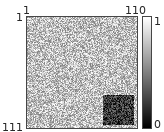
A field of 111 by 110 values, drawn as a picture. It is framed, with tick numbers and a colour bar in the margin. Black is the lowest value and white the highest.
Most values sit high, with a long tail of low ones. In the bottom right lies a patch that is lower than the rest. The bottom right is the ninth with the lowest average. Overall the values sit about 70% of the way up the scale.
